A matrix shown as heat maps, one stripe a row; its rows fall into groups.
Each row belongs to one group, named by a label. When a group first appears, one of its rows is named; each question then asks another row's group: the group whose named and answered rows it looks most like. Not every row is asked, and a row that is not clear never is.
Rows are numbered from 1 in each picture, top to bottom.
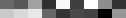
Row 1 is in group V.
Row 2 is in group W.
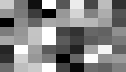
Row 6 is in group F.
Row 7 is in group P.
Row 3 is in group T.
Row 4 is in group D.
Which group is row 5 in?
D
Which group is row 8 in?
D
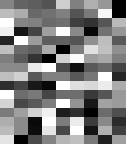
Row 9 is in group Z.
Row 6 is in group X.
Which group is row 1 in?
V
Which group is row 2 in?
Z
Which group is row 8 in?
D
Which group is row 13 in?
D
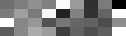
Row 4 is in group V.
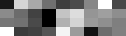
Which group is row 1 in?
F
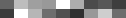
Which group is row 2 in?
F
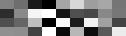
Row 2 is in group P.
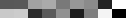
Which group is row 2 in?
Z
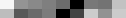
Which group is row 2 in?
X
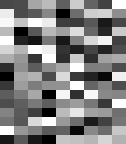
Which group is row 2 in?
X
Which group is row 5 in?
X
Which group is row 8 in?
T
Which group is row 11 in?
V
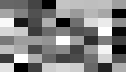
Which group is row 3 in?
X
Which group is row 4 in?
Z
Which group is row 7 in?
F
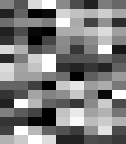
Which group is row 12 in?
F
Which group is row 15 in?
F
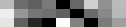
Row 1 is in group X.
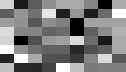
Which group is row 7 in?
F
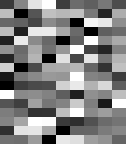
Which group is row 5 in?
P
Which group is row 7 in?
V
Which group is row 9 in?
T
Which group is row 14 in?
D
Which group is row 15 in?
P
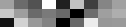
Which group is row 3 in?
P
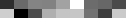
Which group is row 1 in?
T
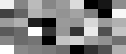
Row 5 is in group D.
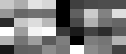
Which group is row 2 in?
X
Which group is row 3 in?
P
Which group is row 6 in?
T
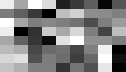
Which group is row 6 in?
Z
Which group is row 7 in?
Z
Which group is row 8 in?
Z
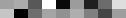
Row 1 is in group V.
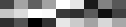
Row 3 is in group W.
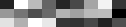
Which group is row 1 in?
F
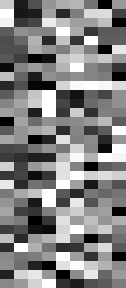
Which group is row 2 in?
X
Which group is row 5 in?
V
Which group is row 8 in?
T
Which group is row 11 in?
D
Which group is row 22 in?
D
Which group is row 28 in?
F
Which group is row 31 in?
P
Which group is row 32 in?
D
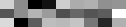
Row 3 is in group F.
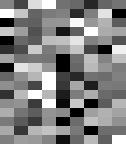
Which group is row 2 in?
Z
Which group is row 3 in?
T
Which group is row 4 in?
X
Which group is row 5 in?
T
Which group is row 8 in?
P
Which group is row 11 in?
P
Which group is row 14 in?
X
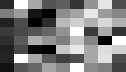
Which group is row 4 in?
T
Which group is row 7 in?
F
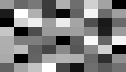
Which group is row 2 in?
P
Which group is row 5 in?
X
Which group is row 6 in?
Z
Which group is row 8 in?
D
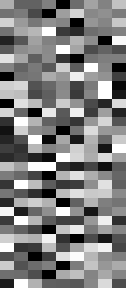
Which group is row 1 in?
X
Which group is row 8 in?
V
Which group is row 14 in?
F
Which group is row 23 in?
P
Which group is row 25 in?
F
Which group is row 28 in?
X
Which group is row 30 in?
X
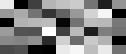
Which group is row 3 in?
P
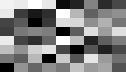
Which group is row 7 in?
V
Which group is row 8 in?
T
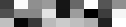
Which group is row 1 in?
P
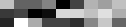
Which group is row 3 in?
F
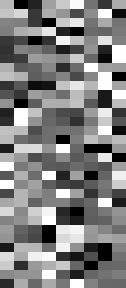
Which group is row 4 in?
D
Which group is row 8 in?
X
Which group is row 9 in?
Z
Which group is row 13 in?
F
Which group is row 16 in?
X
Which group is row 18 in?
Z
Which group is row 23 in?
Z
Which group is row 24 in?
D
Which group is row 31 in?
D
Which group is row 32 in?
T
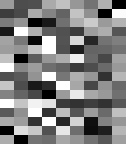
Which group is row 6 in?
D
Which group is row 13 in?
V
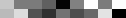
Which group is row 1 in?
X
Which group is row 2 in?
Z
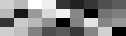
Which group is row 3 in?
P
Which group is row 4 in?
Z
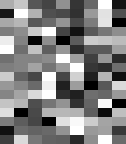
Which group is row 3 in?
Z
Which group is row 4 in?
D
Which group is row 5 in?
X
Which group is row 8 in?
T
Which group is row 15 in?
T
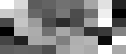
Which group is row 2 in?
Z
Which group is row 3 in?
F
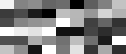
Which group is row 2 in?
W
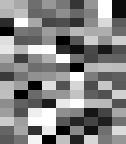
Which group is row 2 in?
Z
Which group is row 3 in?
F
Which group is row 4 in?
T
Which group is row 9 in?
T
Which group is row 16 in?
V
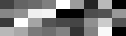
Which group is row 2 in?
D
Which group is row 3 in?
F
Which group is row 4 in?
Z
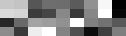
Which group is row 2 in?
Z
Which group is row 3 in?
T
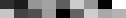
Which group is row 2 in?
X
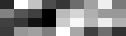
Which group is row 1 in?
F
